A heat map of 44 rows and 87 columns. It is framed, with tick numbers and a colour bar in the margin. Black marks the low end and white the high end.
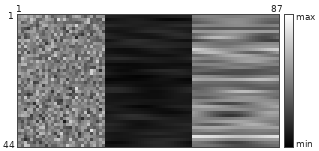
The table splits into one row of 3 panels. Panel 1,1: middling, fine-grained, strong in contrast. Panel 1,2: very low, streaked across, faint in contrast. Panel 1,3: middling, streaked across, strong in contrast.
